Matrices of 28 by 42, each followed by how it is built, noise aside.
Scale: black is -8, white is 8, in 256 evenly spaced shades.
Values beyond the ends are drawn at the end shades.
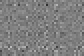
low rank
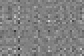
low rank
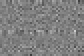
low rank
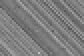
Toeplitz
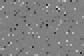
sparse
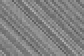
Toeplitz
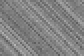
Toeplitz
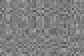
low rank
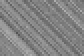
Toeplitz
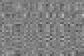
low rank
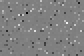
sparse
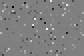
sparse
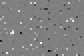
sparse
